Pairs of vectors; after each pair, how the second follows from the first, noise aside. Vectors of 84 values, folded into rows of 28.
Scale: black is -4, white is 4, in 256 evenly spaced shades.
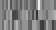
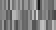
negated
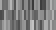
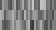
negated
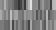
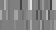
partly zeroed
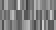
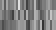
sign-scrambled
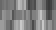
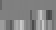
partly zeroed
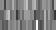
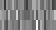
sign-scrambled
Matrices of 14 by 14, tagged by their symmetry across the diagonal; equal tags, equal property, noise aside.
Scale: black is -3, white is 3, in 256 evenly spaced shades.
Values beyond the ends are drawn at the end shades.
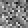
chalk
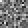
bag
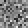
bag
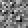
bag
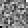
chalk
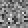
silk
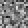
chalk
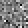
chalk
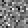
silk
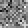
bag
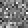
silk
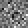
bag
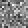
silk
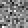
silk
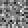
chalk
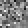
chalk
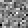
silk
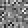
chalk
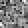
bag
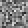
chalk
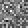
bag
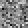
silk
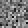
silk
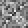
bag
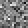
silk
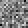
bag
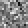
silk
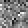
chalk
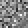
bag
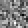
chalk
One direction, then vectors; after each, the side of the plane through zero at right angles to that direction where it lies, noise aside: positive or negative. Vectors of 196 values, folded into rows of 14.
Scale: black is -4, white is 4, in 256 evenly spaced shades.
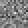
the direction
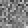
negative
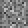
positive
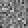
positive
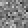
positive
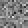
negative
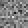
negative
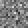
positive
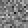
negative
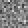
positive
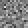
negative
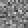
positive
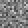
positive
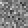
positive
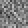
positive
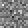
positive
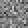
positive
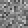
positive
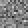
positive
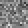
negative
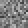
positive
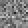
negative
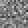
positive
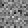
negative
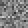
negative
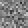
positive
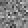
negative
